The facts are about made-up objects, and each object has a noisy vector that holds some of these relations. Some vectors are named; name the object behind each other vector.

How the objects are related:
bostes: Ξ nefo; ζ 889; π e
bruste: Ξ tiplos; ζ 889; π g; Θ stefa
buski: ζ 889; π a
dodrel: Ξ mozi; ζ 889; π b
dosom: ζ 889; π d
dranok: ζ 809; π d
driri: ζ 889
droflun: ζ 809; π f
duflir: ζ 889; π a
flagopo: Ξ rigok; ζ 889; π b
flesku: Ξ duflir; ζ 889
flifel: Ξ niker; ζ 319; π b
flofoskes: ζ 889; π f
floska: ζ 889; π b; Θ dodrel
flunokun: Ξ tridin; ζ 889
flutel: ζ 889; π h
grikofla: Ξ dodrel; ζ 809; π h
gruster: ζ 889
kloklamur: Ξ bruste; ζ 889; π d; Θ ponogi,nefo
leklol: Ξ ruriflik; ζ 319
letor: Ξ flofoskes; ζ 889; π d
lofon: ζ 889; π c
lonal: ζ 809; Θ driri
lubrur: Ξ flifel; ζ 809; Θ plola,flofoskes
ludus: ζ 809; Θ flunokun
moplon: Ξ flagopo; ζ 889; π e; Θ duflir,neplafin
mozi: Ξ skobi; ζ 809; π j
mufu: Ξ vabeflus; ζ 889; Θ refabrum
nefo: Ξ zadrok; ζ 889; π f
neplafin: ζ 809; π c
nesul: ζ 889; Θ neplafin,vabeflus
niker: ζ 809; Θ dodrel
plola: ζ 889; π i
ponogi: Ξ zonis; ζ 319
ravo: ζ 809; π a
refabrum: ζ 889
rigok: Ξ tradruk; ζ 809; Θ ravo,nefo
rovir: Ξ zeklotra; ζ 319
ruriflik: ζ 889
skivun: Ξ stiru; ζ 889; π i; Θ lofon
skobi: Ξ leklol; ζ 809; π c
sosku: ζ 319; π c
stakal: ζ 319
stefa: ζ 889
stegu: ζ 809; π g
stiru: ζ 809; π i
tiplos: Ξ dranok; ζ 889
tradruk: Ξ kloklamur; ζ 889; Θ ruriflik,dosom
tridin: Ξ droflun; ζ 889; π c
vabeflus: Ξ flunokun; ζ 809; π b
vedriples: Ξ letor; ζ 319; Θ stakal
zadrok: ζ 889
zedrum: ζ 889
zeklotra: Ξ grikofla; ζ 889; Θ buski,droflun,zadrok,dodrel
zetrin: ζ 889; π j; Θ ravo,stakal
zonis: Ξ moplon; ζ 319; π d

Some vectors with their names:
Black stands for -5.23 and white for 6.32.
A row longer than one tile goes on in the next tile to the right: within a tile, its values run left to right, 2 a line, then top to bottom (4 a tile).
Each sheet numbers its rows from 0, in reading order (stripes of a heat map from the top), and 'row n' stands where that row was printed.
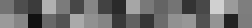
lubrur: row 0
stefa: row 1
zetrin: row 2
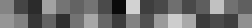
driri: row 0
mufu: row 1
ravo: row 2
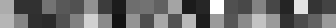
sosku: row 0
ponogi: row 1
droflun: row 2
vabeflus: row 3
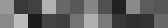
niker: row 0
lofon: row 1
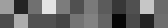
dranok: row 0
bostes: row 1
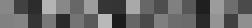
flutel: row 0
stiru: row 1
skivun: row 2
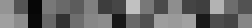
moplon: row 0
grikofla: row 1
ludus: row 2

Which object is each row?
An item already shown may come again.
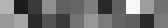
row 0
leklol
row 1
bruste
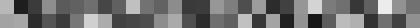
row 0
leklol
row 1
ravo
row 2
rovir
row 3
flofoskes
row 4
stegu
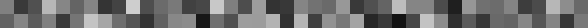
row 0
kloklamur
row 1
duflir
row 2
grikofla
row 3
zonis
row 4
zadrok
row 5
flagopo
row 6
kloklamur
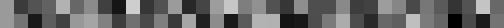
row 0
vedriples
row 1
flunokun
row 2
flofoskes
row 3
skobi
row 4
rovir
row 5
bostes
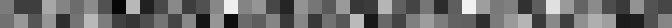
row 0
dosom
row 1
tridin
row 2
nefo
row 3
plola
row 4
stiru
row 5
bruste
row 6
mozi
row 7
neplafin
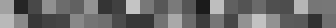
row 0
flifel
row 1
tiplos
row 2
flesku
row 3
buski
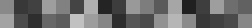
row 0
rovir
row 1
stakal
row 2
flifel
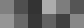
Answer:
zeklotra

